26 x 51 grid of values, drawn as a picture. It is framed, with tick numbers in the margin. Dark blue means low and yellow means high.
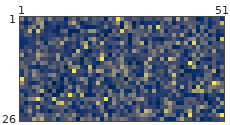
On average the colour sits 30% of the way up the scale. There are no regular stripes. Most values sit low, with a long tail of high ones. No row or column stands out. There is no seam. The texture is fine-grained noise.
